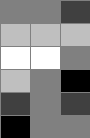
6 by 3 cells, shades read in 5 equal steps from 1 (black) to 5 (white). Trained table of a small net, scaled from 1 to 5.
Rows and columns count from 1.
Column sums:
19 21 15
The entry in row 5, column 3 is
2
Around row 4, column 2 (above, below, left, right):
5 3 4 1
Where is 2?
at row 1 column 3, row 5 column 1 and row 5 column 3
